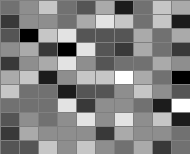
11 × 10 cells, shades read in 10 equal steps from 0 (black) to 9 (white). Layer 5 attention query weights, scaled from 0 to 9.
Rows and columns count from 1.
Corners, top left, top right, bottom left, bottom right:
4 6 3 4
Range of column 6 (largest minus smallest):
6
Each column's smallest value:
2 0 1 0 2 2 1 4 1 0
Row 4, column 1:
5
